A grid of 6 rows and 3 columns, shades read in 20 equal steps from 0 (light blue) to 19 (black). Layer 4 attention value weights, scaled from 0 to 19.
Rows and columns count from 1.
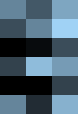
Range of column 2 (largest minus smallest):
17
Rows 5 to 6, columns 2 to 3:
19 13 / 15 3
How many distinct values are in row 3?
3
